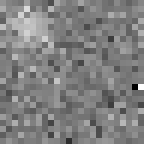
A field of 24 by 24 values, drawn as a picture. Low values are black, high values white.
On average the colour sits 50% of the way up the scale. There are no regular stripes. The top left is the ninth with the highest average. A single bump stands in the top left. The distribution is heavy-tailed on both sides. The texture is fine-grained noise. No single row or column stands out from its neighbours.
